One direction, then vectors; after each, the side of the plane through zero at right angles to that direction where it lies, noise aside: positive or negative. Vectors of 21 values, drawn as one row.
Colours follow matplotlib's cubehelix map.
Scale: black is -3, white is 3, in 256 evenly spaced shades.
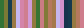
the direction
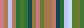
negative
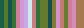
positive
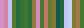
negative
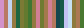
negative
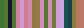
positive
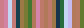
negative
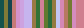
positive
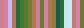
negative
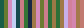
negative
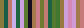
negative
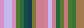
negative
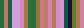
positive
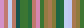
negative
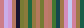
negative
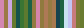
negative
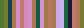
positive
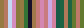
negative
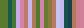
positive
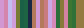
negative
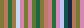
positive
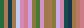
positive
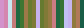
negative
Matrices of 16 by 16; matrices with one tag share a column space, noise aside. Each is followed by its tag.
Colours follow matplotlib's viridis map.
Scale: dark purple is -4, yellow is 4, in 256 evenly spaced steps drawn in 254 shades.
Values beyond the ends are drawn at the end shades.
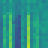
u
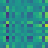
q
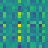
q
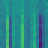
u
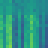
u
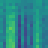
u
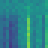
u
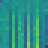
u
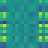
q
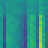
u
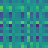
q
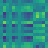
q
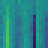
u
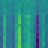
u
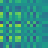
q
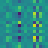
q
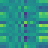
q
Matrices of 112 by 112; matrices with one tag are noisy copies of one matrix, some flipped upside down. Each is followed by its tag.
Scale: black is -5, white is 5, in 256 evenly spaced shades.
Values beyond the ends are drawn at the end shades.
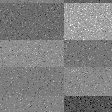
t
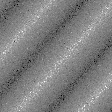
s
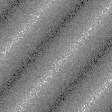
s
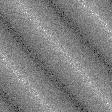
s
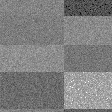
t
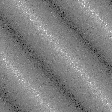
s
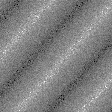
s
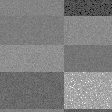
t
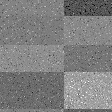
t
